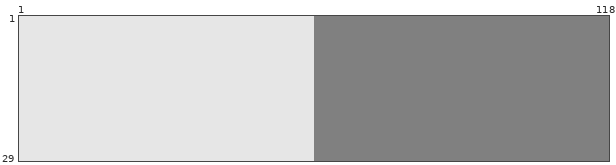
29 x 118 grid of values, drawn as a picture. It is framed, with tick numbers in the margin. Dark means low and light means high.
The table splits into one row of 2 panels. Panel 1,1: very high, flat. Panel 1,2: middling, flat.
